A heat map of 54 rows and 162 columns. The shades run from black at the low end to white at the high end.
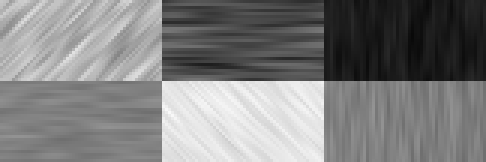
It is made of 2 by 3 panels. Panel 1,1: high, slanting up to the right. Panel 1,2: low, streaked across. Panel 1,3: very low, streaked downward, faint in contrast. Panel 2,1: middling, streaked across, faint in contrast. Panel 2,2: very high, slanting down to the right, faint in contrast. Panel 2,3: middling, streaked downward, faint in contrast.
